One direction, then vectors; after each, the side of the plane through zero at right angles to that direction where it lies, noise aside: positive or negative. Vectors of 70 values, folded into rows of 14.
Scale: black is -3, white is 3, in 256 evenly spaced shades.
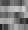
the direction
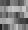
positive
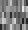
positive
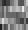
positive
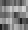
positive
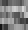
positive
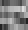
positive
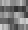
negative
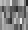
negative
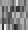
negative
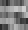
positive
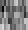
negative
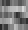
positive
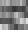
negative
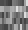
positive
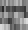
negative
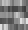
negative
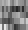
negative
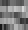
positive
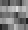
positive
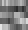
negative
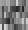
negative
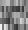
negative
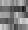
negative
